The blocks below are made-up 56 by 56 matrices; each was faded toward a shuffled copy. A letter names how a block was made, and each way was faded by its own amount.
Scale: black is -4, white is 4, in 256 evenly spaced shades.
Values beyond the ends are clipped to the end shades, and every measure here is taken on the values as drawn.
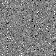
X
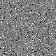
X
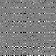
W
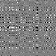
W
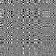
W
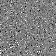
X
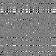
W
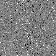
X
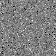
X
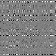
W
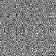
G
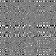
W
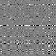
W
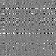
W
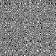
G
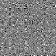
G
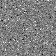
X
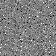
X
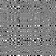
W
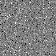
X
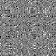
G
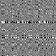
W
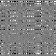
W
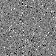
X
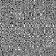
G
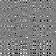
W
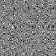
G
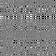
W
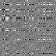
W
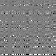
W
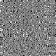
G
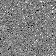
X
